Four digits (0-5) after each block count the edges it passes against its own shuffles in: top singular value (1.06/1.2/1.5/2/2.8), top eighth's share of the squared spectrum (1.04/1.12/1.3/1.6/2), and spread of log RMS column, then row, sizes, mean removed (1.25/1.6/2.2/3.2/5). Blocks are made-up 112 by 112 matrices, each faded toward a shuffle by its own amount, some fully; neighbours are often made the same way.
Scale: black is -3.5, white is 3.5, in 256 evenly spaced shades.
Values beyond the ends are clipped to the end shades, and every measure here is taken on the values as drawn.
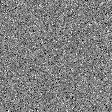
0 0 0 0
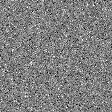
0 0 0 0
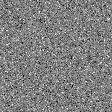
0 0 0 0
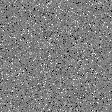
0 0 0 0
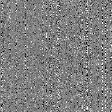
2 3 4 0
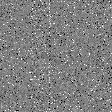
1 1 1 0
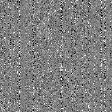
2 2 4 0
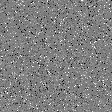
0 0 0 0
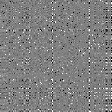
5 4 3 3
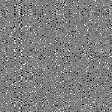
5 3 2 2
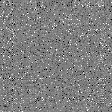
4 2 1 1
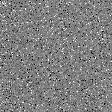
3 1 0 0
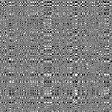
5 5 4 4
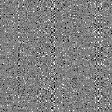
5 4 3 2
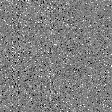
3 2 1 0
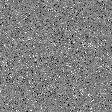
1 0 0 0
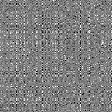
5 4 3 3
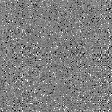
4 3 2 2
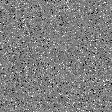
3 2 0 0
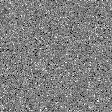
3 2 0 1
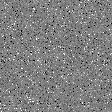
2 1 0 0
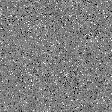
3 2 0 1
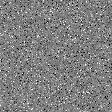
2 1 0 0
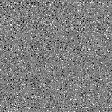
4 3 1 2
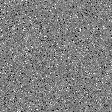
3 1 0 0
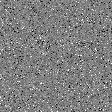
2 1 0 0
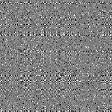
5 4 3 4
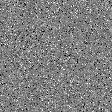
2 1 0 0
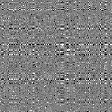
5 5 3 4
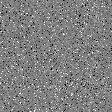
2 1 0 0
